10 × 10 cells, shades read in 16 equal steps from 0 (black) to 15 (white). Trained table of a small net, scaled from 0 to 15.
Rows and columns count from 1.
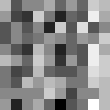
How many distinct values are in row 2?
10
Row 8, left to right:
7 5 11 9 11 10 7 7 12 11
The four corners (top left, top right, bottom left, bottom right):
11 11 9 11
